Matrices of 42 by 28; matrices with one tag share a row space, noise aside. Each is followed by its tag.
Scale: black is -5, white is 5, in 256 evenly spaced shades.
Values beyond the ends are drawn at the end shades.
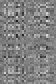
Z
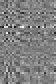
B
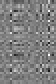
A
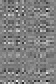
Z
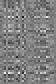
Z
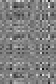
A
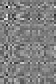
B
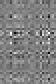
A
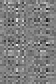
Z
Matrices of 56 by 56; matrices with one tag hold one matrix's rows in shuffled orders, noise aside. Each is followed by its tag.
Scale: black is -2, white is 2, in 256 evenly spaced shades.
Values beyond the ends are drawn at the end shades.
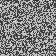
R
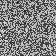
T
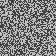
T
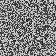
T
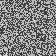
T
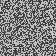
R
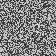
T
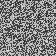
R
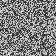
T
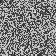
T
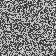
R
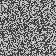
T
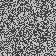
T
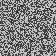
T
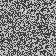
T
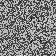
T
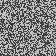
T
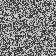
R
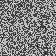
T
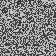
R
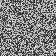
R
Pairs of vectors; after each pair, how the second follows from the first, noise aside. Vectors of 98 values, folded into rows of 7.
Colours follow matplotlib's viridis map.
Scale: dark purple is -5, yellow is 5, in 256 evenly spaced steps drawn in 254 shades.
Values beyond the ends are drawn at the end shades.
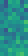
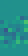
partly zeroed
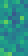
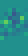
partly zeroed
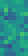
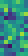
scaled up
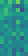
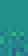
partly zeroed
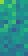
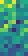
scaled up
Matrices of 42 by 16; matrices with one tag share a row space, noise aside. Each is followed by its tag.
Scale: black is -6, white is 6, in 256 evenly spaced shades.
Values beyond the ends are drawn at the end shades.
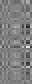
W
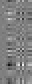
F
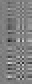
F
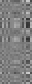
W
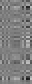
W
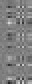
F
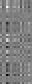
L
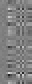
F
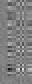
F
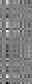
L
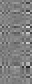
W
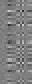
F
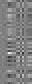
F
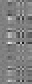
F
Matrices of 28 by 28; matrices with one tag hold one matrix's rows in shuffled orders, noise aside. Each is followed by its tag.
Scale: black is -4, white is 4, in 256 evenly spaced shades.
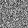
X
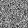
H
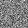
H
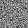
X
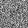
H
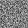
X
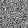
X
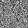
H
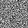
H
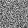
X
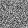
X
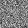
X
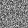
X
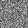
H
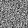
H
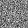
X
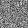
H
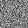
H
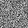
H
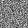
H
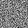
H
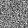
H
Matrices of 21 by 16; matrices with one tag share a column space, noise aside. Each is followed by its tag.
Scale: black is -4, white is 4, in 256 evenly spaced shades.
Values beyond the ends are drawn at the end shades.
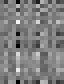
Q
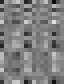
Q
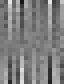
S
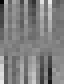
S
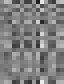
Q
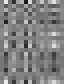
Q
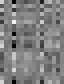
Q
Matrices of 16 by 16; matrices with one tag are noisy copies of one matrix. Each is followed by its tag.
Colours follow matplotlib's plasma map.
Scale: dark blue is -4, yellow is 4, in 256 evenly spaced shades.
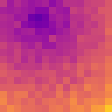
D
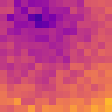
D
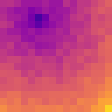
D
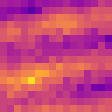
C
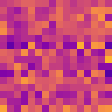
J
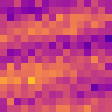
C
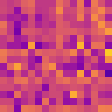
J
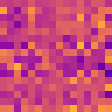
J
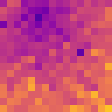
D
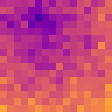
D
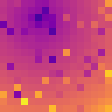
D
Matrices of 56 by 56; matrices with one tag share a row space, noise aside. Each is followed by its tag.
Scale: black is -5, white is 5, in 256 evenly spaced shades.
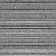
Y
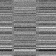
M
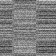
M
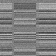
M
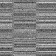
M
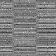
M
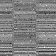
M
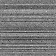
Y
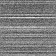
Y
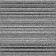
Y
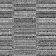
M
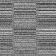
M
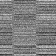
M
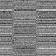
M
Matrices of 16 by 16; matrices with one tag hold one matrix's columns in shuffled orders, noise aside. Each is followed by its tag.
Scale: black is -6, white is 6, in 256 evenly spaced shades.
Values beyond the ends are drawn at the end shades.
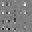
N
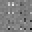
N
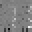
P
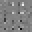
N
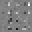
N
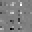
N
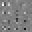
N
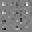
N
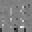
P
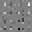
N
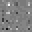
N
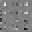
N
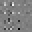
N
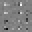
N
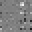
N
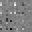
N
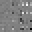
N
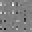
N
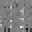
P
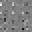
N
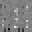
P
